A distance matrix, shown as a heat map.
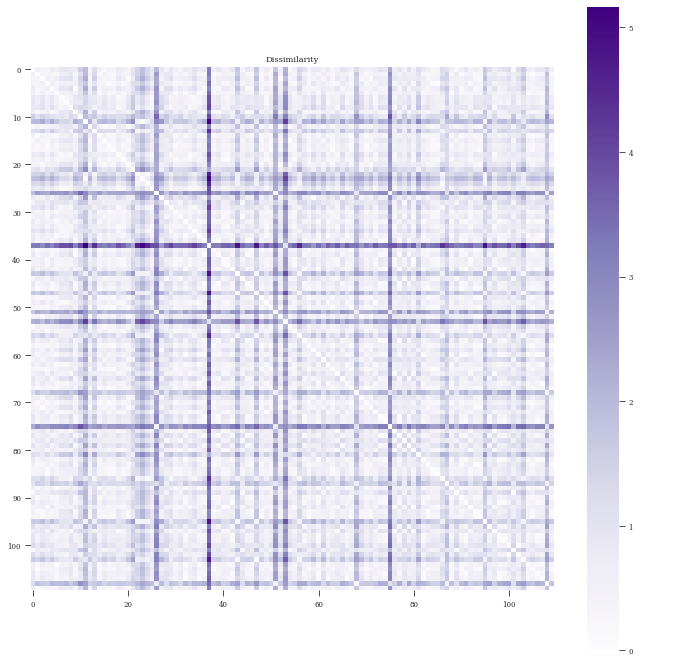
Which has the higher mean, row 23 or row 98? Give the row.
23
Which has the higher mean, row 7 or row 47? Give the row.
47
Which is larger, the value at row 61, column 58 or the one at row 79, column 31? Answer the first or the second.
the second
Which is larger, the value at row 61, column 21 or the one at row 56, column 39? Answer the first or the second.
the second
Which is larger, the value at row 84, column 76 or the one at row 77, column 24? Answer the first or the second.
the second
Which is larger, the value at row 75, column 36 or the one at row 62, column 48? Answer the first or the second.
the first
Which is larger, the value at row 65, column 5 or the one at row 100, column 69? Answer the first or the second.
the second
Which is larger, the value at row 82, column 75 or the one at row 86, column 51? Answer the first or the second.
the first
